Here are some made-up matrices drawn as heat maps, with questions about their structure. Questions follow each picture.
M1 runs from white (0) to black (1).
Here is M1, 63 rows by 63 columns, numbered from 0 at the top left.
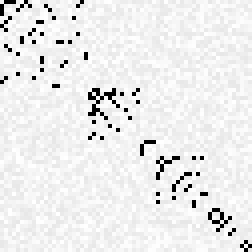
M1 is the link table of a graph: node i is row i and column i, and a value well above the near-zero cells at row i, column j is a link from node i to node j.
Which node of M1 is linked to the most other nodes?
node 23
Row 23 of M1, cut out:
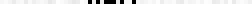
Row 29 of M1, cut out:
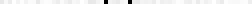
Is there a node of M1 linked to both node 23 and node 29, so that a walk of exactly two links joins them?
yes
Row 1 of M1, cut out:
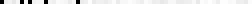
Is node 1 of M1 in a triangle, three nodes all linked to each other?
no
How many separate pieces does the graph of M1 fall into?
7
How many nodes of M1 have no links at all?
1
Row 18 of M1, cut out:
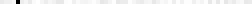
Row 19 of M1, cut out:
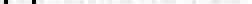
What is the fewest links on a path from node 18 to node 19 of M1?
5
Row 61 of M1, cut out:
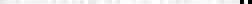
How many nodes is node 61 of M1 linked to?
2
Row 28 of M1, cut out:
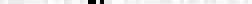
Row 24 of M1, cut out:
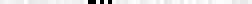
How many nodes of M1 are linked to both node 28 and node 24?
3
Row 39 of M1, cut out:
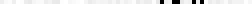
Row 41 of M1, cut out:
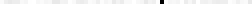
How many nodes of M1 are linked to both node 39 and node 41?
1
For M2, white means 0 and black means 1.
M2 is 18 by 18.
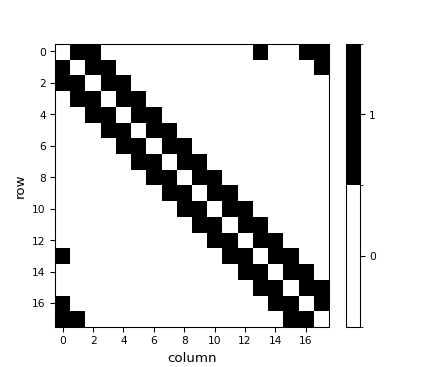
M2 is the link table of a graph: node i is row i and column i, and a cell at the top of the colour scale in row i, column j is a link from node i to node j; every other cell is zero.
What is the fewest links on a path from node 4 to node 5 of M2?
1
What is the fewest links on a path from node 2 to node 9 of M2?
4
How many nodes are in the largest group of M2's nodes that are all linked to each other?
3
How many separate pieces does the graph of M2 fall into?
1
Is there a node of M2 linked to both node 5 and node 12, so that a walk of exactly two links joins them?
no
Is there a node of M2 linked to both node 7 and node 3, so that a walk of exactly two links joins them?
yes
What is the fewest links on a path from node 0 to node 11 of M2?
2
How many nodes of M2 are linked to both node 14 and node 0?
2
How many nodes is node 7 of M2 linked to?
4
